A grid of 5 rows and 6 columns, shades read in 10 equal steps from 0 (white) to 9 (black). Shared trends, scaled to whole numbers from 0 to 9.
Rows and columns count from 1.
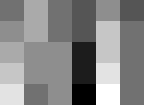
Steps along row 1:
down up up down up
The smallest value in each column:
1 3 4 6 0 5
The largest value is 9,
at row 5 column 4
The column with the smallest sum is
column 5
